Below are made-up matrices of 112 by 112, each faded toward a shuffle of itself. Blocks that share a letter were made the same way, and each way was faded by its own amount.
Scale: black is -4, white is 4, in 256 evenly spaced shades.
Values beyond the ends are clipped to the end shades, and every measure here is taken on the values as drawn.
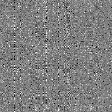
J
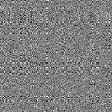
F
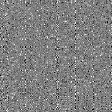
J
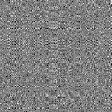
F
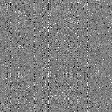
J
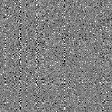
J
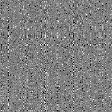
J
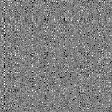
J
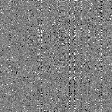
J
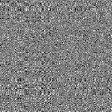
F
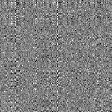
F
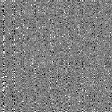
J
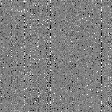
J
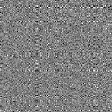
F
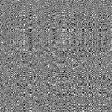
F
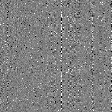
J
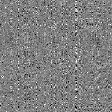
J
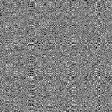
F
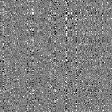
J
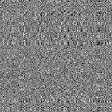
F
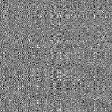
F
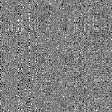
J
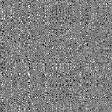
J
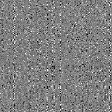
J
